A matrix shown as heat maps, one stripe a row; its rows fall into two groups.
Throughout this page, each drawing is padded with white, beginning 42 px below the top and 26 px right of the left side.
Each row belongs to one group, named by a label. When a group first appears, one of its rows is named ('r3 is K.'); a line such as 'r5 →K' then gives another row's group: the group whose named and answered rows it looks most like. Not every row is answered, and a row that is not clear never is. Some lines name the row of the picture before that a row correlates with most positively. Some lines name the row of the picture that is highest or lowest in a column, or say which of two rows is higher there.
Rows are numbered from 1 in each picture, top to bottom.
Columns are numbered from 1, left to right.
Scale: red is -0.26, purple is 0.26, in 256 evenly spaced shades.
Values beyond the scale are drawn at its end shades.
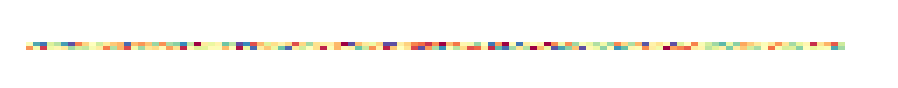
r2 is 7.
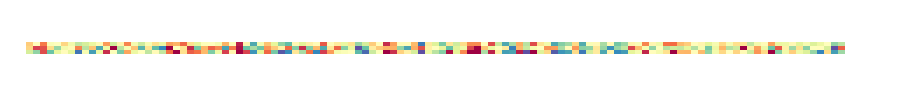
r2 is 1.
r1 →7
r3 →7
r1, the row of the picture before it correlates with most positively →2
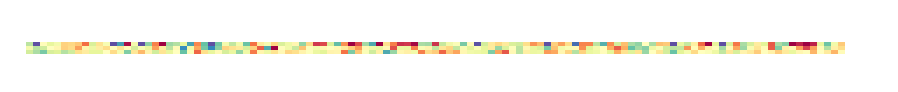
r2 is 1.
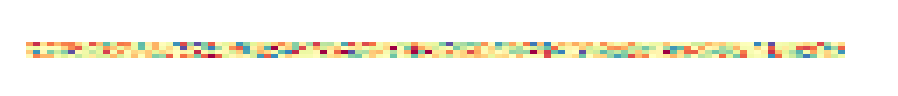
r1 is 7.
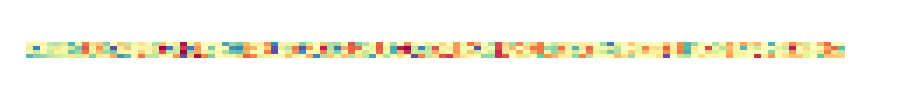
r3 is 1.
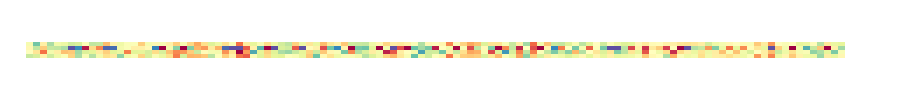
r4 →7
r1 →7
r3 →7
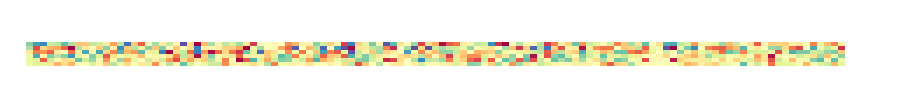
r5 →7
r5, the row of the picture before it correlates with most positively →3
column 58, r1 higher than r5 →No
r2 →7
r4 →7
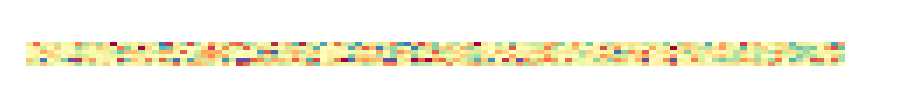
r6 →7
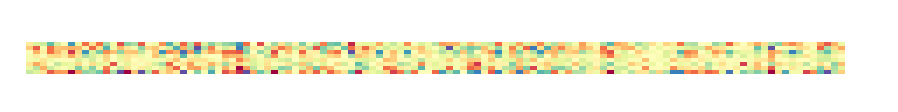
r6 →1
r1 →1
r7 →7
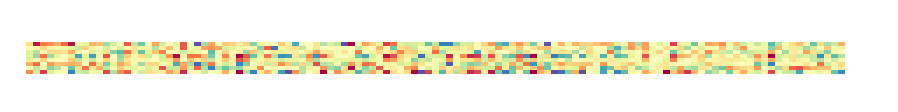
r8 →7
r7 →1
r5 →7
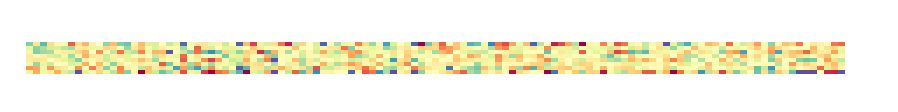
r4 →1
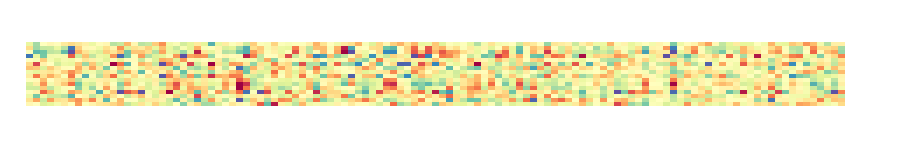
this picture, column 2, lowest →6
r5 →1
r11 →7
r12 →7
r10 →7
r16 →1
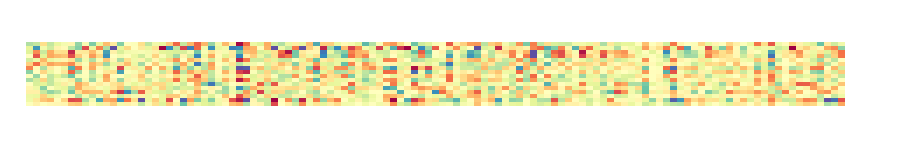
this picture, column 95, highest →2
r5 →7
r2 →1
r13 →1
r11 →1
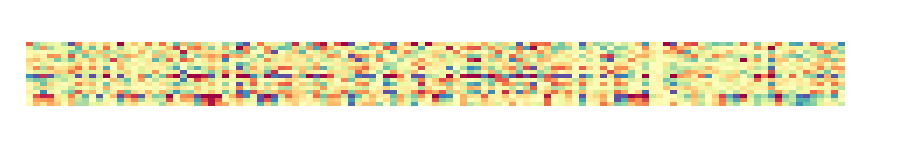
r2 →7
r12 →7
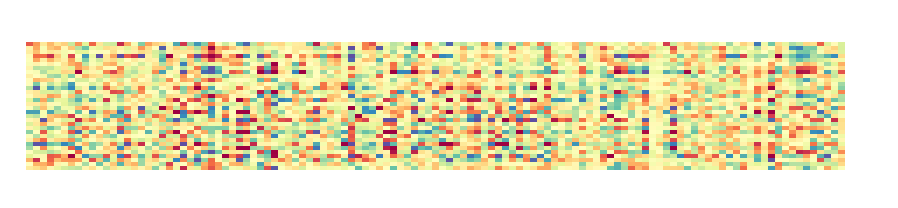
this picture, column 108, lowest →4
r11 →7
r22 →1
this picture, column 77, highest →15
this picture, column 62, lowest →26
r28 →1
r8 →1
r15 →7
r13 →1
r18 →7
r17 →1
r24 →1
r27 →7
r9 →1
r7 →1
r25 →7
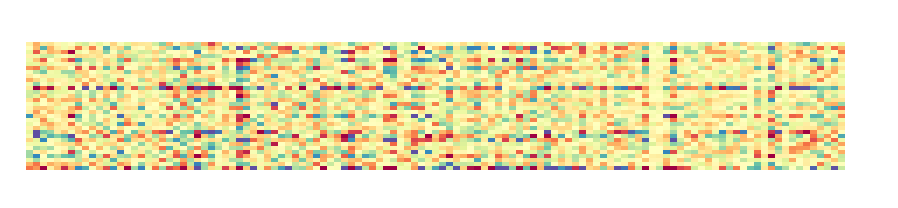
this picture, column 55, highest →12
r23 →1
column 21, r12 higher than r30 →No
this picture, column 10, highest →29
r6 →7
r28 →7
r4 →1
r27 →1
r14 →7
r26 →1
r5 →7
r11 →1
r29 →7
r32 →7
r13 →7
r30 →1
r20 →7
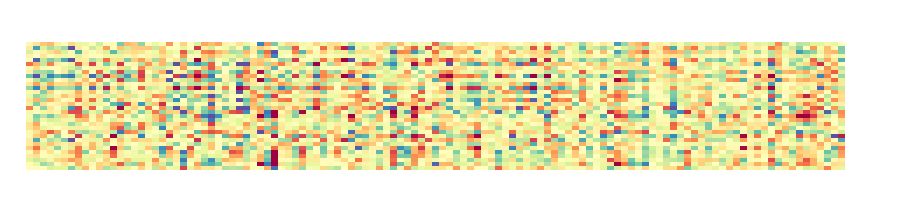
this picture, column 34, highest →23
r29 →1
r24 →1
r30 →1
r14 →1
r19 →1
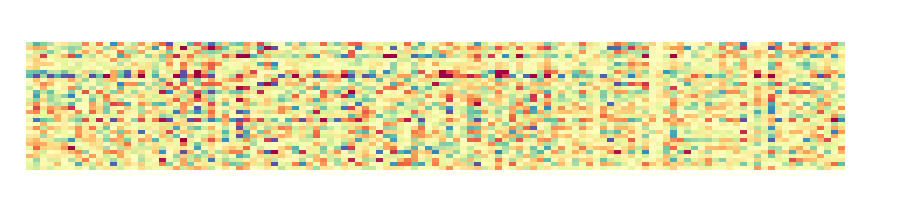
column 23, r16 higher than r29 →No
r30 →1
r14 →7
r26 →7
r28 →1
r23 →1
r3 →1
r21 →7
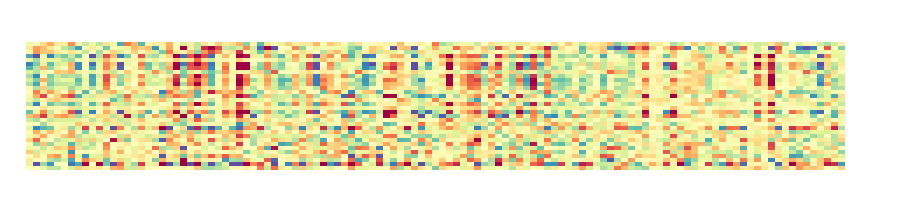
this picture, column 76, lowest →21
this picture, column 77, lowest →31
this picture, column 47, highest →29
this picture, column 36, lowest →27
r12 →7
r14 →7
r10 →7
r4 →7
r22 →1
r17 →7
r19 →7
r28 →7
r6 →7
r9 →7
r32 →1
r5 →7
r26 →7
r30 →1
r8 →1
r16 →7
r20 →7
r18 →7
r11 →7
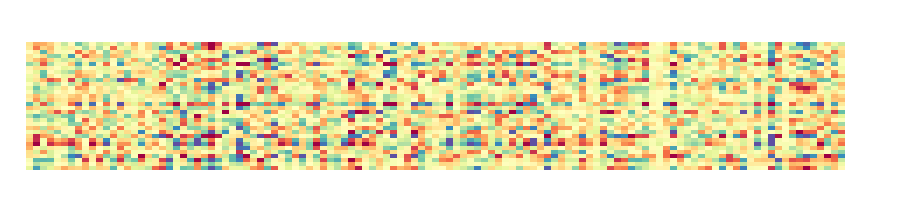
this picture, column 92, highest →16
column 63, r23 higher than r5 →Yes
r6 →7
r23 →1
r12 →1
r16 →7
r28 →7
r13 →1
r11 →1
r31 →1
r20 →1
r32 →1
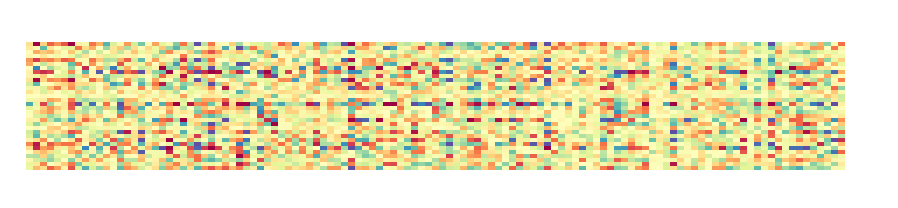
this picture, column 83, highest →20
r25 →1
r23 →1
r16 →7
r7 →1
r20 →1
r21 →1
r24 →7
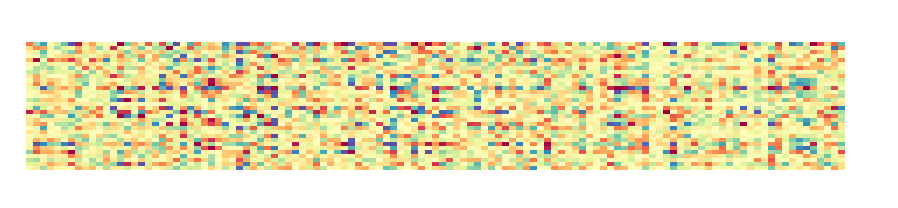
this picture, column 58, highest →28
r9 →1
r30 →7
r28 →7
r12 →1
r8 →7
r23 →7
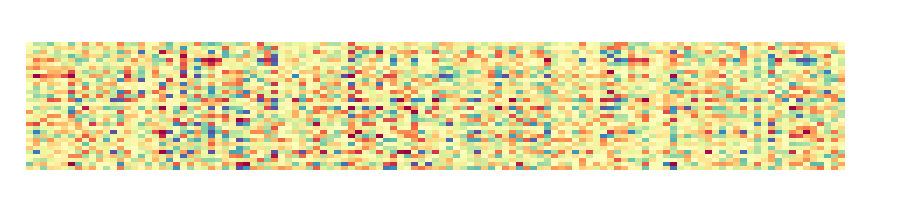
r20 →7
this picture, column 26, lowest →5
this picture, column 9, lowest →17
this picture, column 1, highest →31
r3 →1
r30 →1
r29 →1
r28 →1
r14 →1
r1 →1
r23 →1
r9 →7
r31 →7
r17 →1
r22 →1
